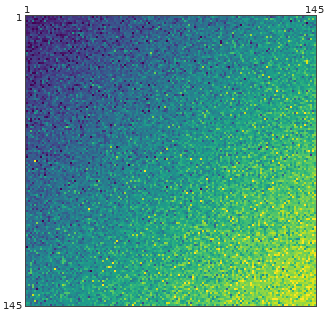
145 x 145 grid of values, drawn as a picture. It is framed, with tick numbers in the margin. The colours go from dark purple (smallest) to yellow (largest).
The ninth with the highest average is the bottom right. The ninth with the lowest average is the top left. There is an overall slope up to the bottom right. The histogram is bell-shaped.
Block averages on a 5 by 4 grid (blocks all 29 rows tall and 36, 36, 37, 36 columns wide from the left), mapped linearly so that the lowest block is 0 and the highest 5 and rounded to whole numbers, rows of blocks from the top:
0 1 2 3
1 1 2 3
1 2 3 4
2 3 4 4
2 3 4 5
